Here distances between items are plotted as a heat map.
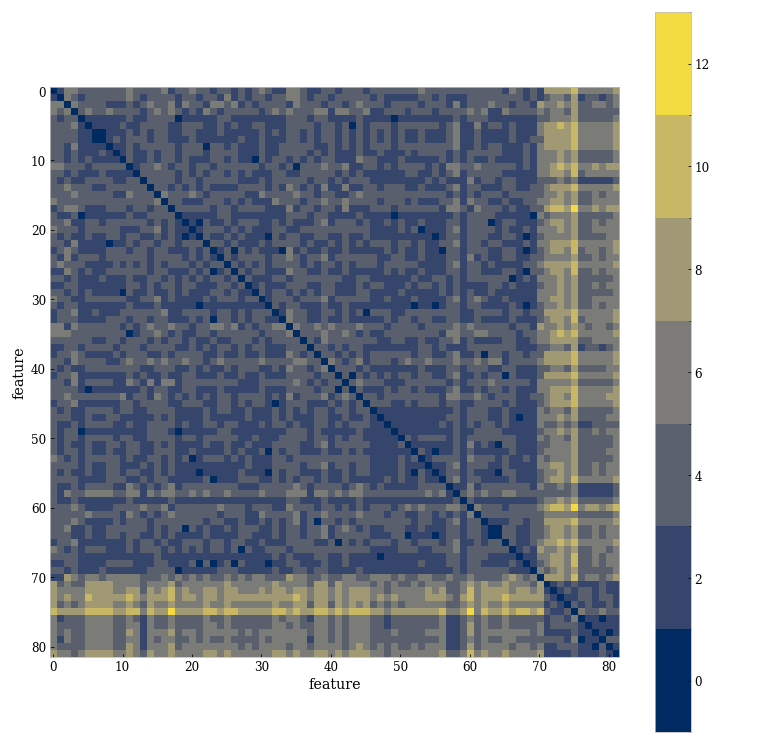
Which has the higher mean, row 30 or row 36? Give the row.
36
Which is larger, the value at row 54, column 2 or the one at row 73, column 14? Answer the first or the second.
the second
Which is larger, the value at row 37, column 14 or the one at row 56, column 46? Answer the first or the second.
the first
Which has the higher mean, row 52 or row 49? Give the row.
52
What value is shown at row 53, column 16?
2
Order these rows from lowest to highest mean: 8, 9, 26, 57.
26, 9, 57, 8
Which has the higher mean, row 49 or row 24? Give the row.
24
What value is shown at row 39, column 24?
6
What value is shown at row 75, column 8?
10
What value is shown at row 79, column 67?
4
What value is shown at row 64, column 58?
4
